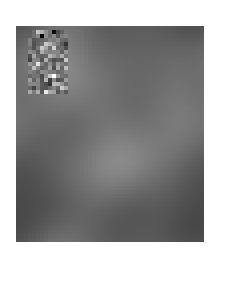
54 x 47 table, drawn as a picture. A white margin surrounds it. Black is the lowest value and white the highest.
Overall the values sit about 40% of the way up the scale. The values are skewed, with a long tail toward high values. The top left is the roughest part. An odd patch, rougher than its surroundings, sits in the top left.
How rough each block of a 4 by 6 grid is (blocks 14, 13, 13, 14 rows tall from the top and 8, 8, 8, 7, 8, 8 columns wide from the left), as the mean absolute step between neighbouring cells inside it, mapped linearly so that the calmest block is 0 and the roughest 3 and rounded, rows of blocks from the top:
3 3 0 0 0 0 | 1 1 0 0 0 0 | 0 0 0 0 0 0 | 0 0 0 0 0 0
